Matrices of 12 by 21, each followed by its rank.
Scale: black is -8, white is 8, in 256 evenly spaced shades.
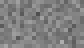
full rank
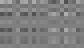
one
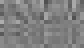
two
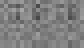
two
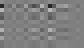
one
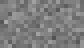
full rank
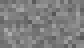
full rank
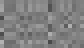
two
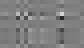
one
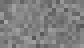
full rank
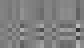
one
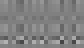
one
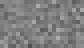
full rank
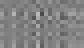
two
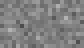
full rank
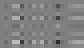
one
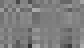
two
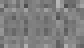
two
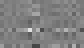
two
